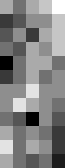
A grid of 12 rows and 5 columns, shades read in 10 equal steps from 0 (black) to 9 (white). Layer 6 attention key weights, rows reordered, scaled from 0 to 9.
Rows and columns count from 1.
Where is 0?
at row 5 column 1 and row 9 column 3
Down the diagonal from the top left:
6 3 2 5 4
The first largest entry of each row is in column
5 5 5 5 3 3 3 2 4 1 1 1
